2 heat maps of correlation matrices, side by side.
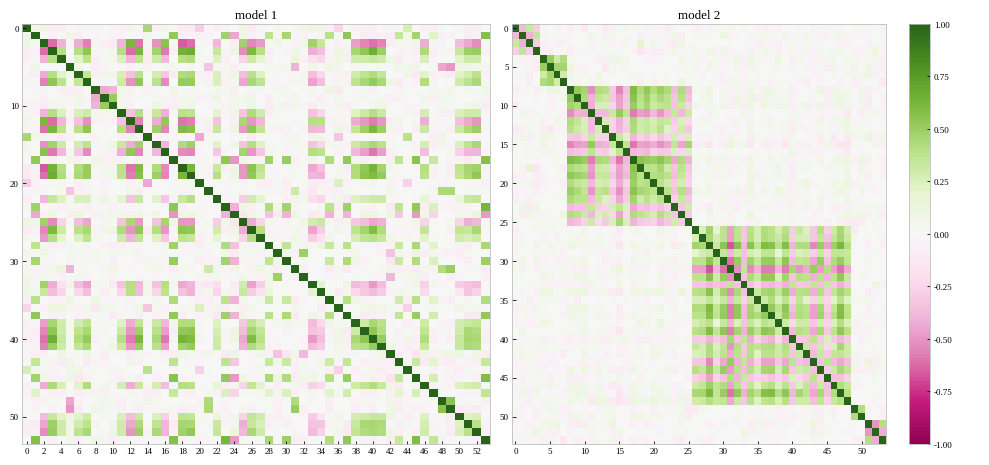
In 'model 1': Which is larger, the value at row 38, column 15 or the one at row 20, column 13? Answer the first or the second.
the first
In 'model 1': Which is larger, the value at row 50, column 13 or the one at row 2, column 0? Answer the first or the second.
the first
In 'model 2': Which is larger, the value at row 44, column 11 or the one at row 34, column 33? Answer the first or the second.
the first
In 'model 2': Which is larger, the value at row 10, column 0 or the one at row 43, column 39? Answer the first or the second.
the first
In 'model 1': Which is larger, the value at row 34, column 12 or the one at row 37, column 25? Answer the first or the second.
the first
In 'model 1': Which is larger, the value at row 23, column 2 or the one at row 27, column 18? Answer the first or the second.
the second
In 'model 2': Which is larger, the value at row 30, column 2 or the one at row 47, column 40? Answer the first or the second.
the first
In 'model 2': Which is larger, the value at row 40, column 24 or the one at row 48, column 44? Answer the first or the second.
the second
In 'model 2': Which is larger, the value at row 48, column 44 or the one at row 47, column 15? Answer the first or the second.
the first
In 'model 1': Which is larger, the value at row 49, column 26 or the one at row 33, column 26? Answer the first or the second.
the first
